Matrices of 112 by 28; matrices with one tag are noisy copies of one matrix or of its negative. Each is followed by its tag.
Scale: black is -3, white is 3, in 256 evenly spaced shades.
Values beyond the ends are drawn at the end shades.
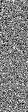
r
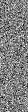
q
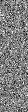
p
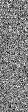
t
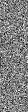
q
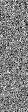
p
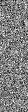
p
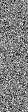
q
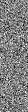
q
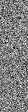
r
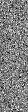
t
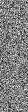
t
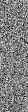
q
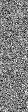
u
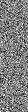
q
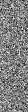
t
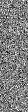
t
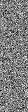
u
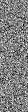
q
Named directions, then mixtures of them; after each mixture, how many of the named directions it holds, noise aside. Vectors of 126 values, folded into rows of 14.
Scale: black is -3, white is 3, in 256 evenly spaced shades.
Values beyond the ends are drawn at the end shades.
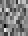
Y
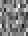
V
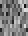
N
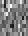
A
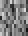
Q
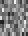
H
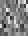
three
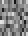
one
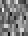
two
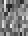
two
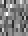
two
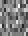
one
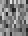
two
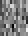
two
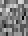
two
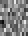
three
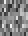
two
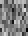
three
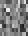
two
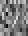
two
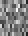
three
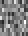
one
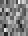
one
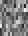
two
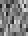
one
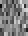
one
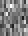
two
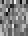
three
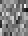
two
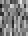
three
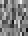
three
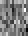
two
